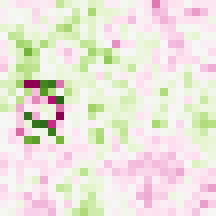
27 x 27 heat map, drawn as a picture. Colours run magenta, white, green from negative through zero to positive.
Roughest part: middle left. Histogram: heavy tails on both sides. Odd patch: rougher, in the middle left. Mirror symmetry: none.
